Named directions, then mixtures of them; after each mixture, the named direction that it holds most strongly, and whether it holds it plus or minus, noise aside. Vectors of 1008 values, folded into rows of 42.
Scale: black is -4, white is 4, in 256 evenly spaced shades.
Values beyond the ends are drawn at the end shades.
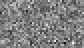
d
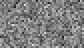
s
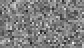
d, plus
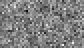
d, plus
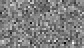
d, plus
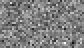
d, minus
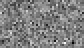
d, minus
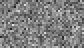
s, plus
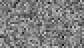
s, plus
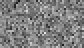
s, plus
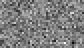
d, minus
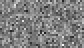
s, minus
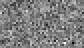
d, minus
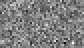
d, plus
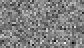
d, minus
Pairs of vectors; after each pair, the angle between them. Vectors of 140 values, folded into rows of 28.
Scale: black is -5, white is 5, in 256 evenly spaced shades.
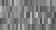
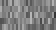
nearly parallel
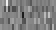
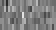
nearly opposite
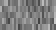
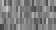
orthogonal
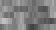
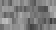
nearly parallel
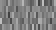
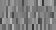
nearly opposite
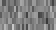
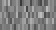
partly opposed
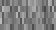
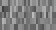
partly opposed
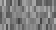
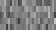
nearly parallel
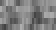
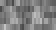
nearly opposite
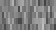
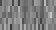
partly opposed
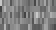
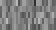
partly aligned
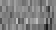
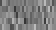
partly opposed
